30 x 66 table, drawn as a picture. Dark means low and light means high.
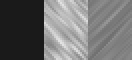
It is made of 1 by 3 panels. Panel 1,1: very low, flat. Panel 1,2: high, slanting down to the right. Panel 1,3: middling, slanting up to the right, faint in contrast.
